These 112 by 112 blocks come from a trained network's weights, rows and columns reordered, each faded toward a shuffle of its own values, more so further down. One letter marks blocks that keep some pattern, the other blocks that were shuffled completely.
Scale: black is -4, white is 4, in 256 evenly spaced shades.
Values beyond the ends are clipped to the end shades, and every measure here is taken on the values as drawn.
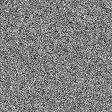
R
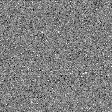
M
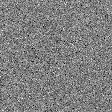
R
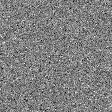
R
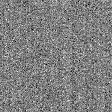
M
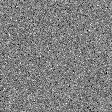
R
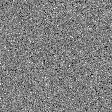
R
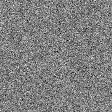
M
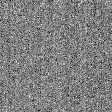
M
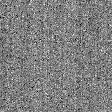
M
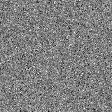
R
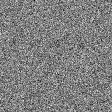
R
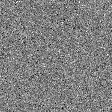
R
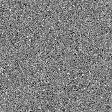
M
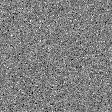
R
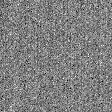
M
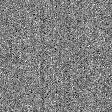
M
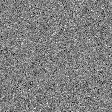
R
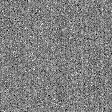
M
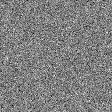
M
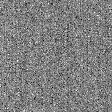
M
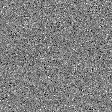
M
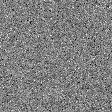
R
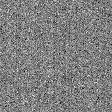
M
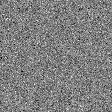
M
